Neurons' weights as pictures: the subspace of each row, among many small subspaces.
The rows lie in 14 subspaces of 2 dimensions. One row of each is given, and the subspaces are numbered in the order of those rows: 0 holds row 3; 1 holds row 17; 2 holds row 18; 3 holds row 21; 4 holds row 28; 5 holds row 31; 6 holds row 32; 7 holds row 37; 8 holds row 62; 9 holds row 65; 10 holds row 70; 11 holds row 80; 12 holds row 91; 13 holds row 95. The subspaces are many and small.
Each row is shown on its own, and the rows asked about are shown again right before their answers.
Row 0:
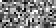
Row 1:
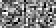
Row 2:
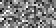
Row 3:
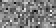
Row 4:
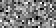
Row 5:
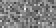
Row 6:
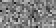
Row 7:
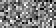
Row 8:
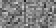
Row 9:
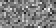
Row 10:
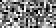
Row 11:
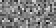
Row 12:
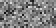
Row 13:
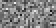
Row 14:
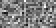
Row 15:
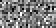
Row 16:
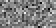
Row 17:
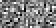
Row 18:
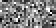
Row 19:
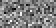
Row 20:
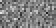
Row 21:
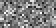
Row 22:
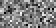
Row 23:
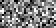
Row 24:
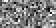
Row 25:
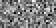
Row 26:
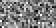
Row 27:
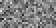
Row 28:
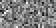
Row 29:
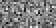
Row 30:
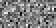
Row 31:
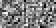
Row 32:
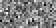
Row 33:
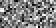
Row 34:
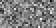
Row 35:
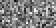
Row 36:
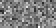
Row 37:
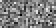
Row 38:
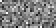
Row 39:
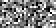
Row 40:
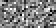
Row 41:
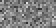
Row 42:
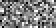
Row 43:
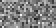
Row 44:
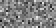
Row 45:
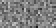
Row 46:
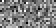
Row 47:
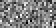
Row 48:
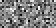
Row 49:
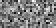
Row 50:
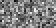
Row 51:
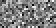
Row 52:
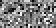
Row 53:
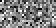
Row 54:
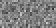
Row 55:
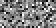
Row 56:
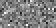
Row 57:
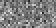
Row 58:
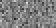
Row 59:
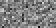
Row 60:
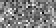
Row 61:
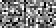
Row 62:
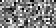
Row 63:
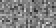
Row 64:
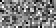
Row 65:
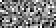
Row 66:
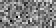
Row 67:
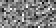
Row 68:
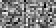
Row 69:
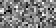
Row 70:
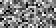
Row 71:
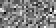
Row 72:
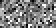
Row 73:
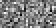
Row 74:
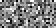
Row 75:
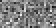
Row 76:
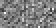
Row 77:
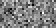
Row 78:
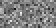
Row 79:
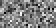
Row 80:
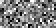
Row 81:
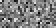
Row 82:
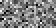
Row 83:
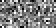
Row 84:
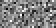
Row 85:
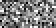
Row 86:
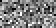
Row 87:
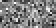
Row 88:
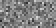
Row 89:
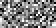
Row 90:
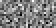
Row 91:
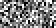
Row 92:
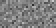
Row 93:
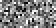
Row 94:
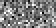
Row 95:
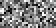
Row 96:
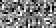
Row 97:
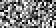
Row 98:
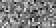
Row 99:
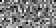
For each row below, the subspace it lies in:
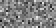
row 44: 6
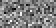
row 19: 9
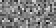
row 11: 10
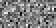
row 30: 4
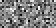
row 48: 8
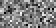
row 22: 13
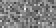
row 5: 7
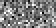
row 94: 8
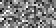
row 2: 10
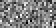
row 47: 12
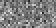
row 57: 8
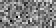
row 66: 12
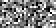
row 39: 2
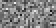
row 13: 0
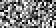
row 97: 12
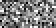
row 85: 7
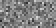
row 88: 6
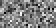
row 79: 13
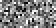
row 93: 6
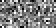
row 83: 3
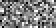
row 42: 7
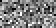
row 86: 9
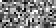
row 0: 0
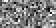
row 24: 2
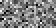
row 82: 10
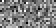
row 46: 3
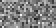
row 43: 7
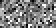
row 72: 11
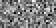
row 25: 10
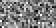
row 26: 7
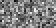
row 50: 11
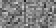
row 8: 5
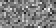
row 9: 2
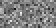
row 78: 9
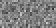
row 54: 4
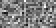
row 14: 5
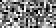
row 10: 1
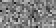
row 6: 2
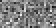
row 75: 1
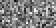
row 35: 11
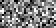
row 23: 11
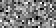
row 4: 6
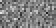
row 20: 4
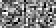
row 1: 5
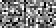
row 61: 5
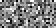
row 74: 8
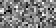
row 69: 13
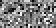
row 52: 13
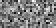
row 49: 10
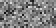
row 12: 3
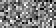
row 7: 12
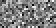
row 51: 12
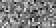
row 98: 0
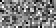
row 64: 9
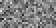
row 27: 10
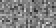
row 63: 11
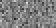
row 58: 4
